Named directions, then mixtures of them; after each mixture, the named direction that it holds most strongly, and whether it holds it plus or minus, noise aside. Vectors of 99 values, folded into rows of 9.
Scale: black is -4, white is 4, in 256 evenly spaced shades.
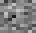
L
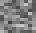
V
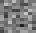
V, minus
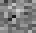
L, plus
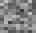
V, plus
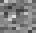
L, minus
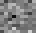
L, plus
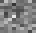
L, minus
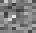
L, minus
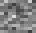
L, minus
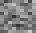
V, minus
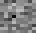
L, plus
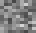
V, plus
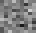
V, minus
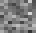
V, plus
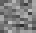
V, minus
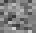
L, plus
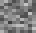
V, plus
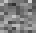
V, plus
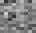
L, plus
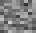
V, minus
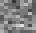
V, plus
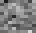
L, plus
